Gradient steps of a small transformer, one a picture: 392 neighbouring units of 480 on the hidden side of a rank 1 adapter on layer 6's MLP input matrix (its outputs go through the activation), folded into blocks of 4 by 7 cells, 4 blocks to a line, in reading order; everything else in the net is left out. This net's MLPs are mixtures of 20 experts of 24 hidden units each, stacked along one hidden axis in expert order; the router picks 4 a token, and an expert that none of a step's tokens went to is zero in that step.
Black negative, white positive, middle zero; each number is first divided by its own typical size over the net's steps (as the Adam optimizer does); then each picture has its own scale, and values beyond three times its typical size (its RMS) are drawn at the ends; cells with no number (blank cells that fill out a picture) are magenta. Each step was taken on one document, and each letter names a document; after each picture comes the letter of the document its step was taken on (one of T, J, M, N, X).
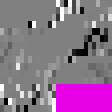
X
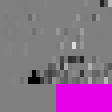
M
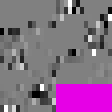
X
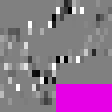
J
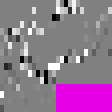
J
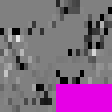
X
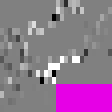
J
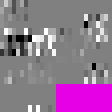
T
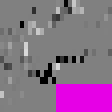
J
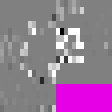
J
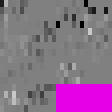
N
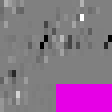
N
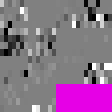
T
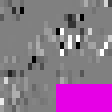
N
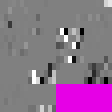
M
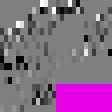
X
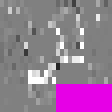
M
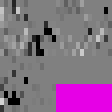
N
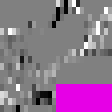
X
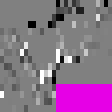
J
